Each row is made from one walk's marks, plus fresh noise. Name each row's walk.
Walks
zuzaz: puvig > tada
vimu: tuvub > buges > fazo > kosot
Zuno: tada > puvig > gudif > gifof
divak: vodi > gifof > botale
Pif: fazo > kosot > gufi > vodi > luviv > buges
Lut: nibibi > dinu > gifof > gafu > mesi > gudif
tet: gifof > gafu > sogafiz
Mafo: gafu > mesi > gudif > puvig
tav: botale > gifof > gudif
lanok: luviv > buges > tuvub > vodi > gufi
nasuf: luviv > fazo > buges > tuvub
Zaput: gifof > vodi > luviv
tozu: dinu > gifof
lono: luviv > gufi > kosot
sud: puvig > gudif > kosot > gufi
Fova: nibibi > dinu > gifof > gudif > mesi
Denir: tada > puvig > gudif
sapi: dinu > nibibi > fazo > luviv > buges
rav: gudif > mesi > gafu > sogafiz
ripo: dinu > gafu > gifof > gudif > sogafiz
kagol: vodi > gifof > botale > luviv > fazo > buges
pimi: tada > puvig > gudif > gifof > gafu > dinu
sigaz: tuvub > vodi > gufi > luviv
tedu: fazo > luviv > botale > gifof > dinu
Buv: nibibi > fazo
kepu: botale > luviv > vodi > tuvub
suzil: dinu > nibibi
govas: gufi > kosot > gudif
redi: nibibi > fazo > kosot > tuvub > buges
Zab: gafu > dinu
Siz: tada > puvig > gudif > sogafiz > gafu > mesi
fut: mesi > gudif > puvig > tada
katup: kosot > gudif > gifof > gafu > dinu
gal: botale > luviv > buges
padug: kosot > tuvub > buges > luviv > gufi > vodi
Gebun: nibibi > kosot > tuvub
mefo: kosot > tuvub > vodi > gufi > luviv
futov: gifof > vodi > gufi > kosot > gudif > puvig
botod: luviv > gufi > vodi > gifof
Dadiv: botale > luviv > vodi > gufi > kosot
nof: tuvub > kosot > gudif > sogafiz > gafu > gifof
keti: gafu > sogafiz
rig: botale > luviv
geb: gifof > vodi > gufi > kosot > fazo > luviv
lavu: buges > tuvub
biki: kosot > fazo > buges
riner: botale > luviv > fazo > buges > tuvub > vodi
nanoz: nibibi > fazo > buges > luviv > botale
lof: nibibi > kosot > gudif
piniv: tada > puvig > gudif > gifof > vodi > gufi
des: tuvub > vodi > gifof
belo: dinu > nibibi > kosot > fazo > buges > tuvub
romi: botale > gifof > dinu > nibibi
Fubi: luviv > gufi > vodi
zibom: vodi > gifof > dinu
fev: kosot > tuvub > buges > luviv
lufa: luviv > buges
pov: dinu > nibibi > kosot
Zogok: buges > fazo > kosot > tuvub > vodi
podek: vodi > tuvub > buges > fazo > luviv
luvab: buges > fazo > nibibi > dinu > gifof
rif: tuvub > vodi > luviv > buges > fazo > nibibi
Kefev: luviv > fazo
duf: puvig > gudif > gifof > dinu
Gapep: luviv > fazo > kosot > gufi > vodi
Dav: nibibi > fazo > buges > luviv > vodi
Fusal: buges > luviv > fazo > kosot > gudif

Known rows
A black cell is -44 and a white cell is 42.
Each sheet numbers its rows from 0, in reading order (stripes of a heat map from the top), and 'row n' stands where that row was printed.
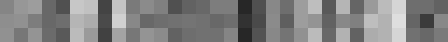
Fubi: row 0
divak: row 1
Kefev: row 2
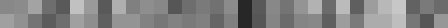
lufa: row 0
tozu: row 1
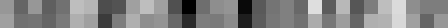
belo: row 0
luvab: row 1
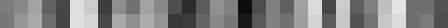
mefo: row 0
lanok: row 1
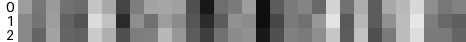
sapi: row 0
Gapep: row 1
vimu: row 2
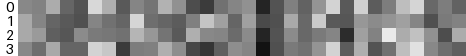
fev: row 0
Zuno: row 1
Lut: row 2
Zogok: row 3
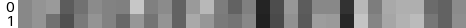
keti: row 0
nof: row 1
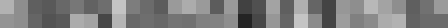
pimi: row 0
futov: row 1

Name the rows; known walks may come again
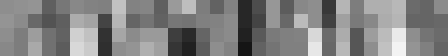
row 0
keti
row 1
futov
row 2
Dav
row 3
rif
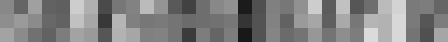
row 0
vimu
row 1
Zaput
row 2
romi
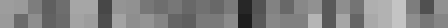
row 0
zibom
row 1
Buv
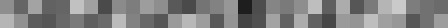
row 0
biki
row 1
pimi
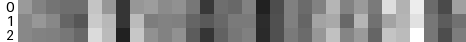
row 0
tedu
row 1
botod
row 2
kagol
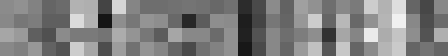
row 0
divak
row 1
geb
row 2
Lut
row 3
lono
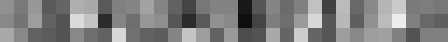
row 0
Gebun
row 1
Gapep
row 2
Zuno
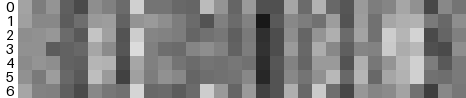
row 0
zuzaz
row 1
suzil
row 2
rig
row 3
tav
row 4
des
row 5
Kefev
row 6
Denir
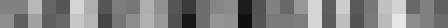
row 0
fev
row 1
redi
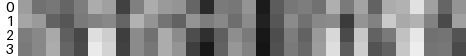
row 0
luvab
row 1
Fova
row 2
mefo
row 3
padug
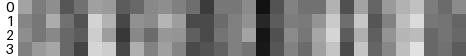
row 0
pov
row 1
nasuf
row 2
Fusal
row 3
sigaz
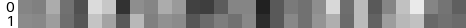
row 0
podek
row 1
lufa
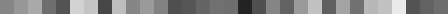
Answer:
kepu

